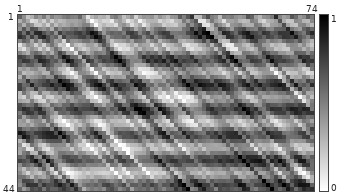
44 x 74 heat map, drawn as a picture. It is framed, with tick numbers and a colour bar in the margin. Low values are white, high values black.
Slope: none. Odd rows or columns: none. Ninth with the highest average: bottom right. Stripes: horizontal, repeating 7 times.
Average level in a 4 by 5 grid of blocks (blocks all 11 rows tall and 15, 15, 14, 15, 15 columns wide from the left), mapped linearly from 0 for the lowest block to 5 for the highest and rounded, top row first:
2 1 1 3 3 | 3 3 1 4 3 | 4 2 3 4 4 | 3 0 3 5 5
